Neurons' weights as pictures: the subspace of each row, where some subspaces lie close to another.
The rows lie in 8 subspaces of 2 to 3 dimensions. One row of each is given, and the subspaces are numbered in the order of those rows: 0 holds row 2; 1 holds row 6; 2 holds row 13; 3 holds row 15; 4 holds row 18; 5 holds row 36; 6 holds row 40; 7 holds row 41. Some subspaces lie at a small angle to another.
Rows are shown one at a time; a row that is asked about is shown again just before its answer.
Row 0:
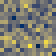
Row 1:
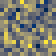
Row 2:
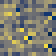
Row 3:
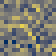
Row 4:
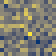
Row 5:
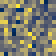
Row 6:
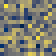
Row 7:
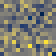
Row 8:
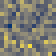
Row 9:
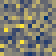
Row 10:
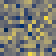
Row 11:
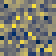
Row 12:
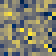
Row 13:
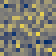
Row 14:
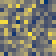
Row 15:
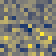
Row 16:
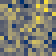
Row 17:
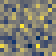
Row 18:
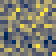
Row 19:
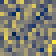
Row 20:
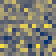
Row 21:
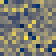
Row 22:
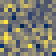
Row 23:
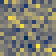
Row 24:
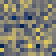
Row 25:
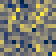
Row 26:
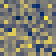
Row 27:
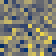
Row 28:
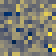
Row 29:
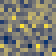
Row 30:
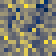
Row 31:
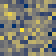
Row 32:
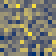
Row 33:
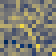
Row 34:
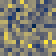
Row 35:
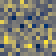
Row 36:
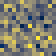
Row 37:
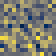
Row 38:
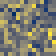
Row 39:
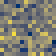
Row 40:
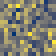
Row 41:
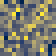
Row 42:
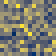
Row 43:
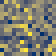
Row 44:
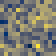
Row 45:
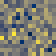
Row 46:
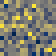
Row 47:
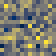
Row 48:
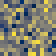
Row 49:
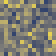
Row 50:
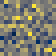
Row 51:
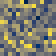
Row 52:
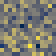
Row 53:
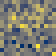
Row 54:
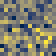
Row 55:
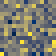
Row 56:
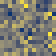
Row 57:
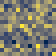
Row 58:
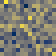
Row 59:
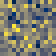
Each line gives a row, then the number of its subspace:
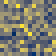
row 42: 6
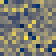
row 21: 7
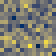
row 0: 4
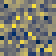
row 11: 0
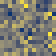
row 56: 0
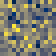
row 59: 7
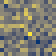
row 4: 4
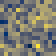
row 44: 5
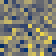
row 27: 3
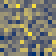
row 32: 6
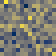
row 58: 2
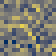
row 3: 7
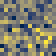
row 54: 3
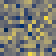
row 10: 1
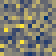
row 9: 1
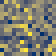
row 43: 3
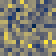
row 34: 4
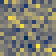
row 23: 7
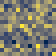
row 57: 4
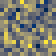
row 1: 4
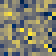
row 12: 0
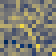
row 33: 7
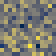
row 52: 5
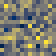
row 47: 1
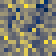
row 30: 0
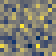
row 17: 5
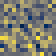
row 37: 5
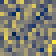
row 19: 7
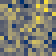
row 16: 0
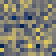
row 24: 1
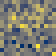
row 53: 7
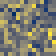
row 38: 6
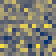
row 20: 3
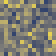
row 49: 6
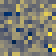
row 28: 0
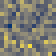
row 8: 7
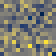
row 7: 2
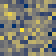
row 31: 0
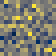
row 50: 2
